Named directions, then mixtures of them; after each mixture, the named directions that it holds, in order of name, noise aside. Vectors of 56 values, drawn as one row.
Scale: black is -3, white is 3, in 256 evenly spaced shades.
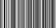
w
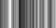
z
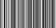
w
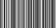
w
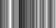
z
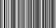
w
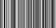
w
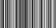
w, z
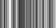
w, z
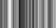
z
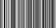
w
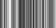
w, z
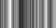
z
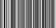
w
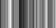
z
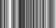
w, z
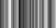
z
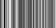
w, z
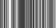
w, z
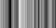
z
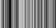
w, z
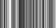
w, z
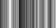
z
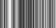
w, z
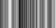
z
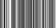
w, z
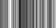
z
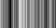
z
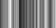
z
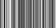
w, z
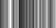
z
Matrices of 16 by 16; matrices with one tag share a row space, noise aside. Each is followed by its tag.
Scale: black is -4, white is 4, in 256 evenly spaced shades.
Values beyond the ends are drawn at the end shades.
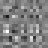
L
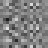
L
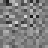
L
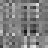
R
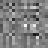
R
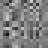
L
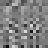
L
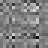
R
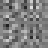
L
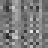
L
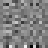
L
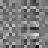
R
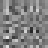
L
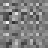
L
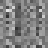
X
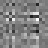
R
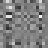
X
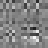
R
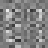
X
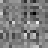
R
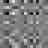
L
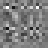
L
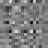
L
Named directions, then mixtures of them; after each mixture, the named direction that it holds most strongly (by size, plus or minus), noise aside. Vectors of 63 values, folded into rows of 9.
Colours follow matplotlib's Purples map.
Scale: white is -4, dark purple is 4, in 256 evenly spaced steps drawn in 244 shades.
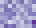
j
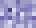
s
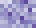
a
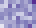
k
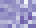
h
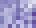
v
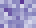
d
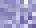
h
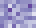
s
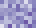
k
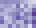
v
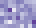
s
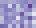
v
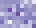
s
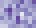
k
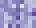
d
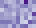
h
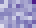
k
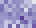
v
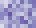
k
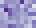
d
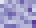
j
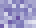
d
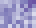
v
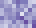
a
